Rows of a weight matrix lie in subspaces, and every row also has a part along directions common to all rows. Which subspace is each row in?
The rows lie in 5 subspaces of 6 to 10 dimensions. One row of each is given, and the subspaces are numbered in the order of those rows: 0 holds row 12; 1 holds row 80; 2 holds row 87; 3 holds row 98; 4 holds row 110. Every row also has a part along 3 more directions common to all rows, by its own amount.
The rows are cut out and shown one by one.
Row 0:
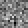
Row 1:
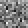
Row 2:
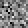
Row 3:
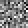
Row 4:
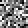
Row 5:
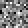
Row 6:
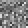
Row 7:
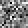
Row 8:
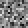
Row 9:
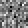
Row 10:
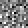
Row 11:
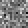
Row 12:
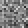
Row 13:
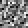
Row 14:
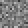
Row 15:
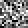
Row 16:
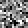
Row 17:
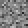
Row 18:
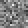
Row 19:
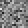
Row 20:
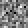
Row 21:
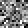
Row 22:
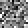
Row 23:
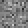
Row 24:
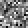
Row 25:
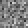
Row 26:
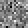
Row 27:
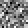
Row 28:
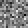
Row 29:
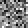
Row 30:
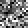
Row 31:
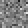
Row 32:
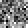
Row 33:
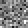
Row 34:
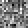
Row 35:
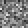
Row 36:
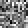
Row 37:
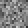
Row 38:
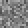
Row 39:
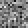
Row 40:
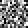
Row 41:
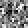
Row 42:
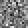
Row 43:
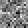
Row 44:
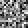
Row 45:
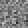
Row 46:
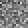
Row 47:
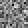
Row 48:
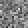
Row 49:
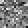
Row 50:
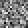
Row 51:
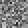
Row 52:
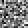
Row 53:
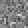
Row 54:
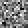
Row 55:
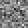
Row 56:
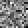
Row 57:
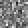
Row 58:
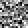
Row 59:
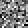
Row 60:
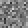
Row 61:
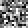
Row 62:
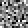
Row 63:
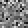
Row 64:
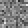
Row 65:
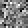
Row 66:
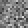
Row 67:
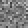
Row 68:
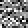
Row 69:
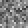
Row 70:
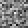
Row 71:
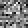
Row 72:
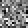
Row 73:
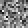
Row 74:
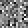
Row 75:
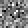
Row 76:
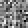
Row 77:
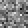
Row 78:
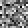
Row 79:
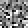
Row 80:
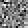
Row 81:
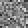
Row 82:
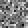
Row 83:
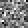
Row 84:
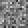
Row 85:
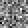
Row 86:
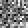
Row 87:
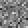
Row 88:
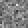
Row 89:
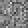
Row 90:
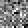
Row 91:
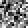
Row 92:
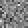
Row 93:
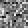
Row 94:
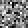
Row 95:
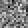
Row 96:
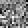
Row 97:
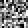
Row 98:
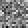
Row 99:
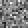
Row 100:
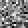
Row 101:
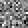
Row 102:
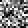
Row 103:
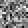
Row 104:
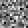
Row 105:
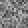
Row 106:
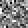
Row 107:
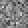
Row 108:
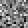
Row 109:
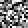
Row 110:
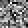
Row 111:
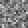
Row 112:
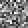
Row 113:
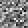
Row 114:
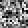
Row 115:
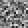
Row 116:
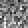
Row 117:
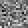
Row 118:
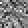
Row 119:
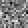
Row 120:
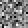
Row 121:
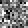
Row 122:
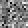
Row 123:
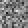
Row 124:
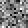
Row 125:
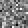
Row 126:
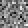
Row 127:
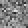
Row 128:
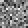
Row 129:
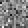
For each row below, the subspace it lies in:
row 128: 4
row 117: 4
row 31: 0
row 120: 2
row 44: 4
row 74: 4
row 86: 0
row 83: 1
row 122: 0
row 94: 4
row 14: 1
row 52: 1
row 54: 1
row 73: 1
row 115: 2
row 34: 4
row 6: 2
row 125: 2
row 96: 2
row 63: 1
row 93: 4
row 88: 4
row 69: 0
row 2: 0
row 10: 2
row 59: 1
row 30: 2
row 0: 3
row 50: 0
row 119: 3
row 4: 3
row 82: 4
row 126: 0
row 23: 3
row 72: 3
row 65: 1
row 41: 0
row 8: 0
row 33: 2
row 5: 1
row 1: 3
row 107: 0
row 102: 3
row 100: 0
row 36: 4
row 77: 0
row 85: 2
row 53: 0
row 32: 0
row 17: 4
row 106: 1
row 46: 2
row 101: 2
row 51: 3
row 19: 1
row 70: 2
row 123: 3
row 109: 3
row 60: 0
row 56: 2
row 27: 1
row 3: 2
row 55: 1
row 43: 1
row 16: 3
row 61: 3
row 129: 3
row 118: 3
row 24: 2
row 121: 0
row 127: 4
